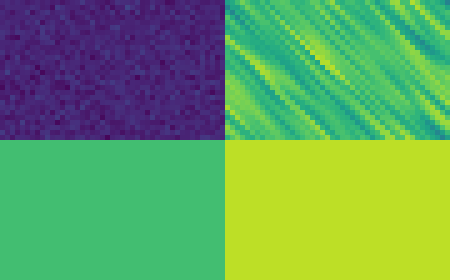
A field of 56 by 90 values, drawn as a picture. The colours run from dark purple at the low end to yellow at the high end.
The table splits into 2 rows of 2 panels. Panel 1,1: very low, fine-grained, faint in contrast. Panel 1,2: high, slanting down to the right. Panel 2,1: high, flat. Panel 2,2: very high, flat.
